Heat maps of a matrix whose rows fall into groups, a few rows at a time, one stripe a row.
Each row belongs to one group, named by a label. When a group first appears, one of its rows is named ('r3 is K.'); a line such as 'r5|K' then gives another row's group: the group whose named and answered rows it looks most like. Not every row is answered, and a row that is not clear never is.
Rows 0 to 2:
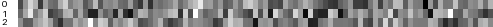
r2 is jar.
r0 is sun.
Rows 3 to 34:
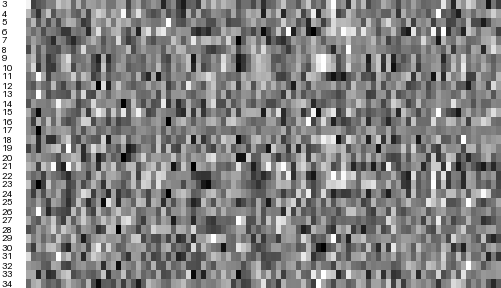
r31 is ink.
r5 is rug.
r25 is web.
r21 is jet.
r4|jar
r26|sun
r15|jar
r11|sun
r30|jar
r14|ink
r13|sun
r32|web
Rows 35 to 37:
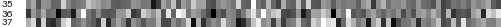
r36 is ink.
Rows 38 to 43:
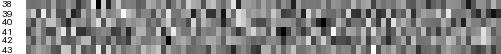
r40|jar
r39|jet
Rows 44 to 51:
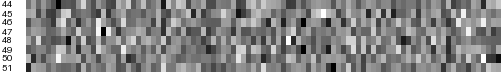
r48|sun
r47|web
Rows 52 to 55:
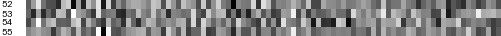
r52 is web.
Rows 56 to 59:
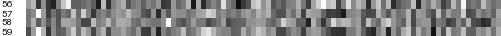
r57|sun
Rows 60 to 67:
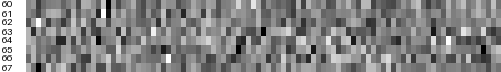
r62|sun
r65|ink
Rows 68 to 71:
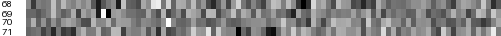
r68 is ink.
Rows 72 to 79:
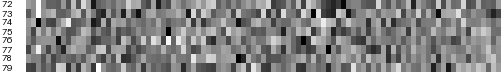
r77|sun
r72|sun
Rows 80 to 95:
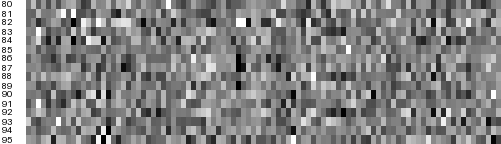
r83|sun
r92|sun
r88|sun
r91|sun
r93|ink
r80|rug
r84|web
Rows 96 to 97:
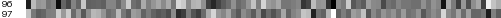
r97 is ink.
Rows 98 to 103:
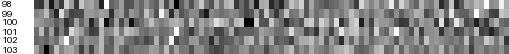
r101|rug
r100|jet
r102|ink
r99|web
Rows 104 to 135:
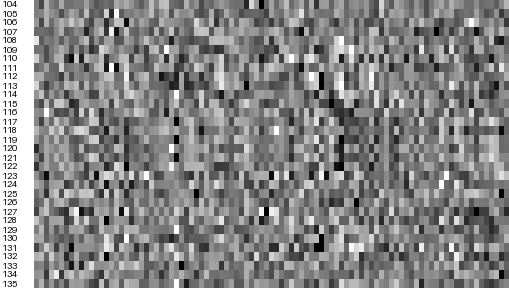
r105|web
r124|jet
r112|ink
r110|jet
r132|jet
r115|jar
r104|web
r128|jet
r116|sun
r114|rug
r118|jet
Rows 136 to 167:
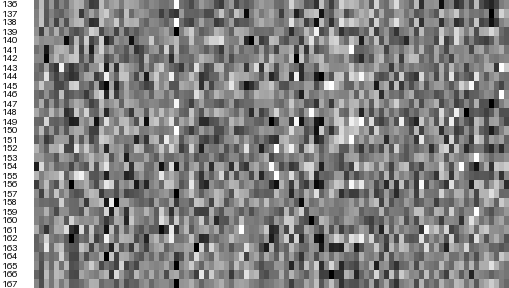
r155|jet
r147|rug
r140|jet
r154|ink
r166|jar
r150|rug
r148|jet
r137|ink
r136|rug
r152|jet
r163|jar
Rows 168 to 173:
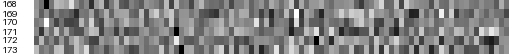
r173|jet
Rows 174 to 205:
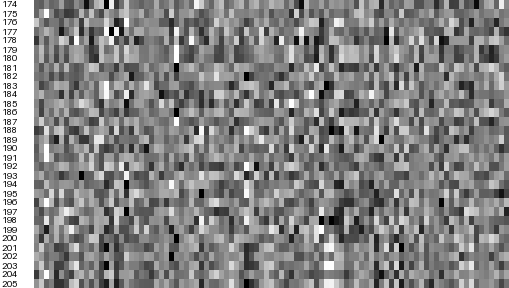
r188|jar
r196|sun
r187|rug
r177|web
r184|ink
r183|jar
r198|jar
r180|rug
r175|sun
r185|jet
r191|sun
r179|rug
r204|sun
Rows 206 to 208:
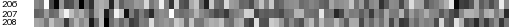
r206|web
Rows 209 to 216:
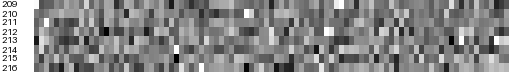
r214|rug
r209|ink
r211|sun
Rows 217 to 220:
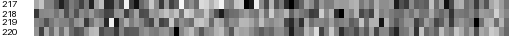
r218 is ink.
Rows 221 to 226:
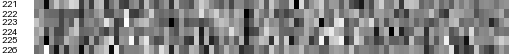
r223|ink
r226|web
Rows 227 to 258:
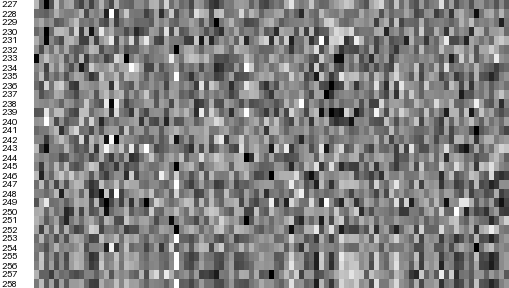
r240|sun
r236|jar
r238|web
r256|rug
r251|ink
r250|jet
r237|jar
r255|rug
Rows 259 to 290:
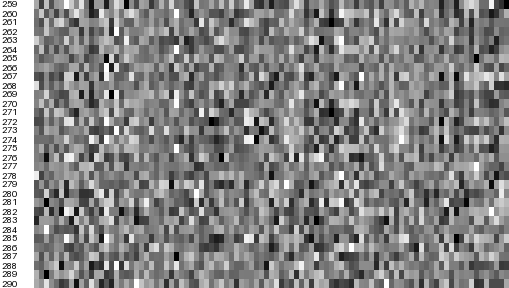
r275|rug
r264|rug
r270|rug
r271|jar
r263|ink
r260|rug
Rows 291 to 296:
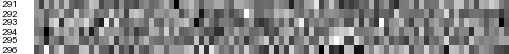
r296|jar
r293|web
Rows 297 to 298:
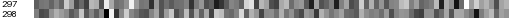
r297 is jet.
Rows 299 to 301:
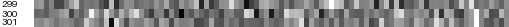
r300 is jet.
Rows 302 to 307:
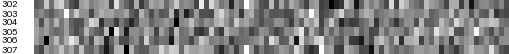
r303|ink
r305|web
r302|jar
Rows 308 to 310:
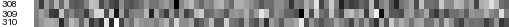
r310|web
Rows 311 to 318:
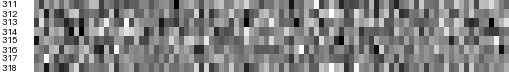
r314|jet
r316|web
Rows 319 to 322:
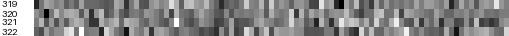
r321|rug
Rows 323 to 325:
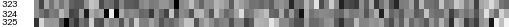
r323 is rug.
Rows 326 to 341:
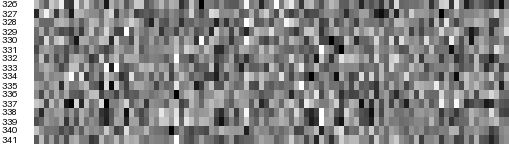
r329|ink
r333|web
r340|ink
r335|web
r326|jet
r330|jar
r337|jet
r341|rug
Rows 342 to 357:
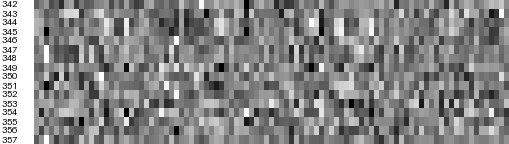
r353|sun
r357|sun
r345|ink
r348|sun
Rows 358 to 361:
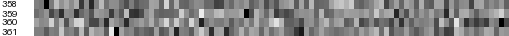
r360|jet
